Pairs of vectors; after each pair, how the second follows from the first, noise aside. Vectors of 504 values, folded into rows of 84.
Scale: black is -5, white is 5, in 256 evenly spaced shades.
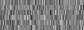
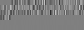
partly zeroed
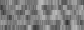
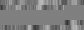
partly zeroed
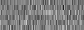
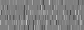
partly zeroed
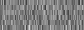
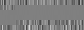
partly zeroed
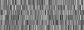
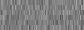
shrunk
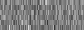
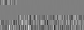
partly zeroed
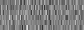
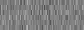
shrunk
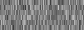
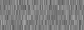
shrunk
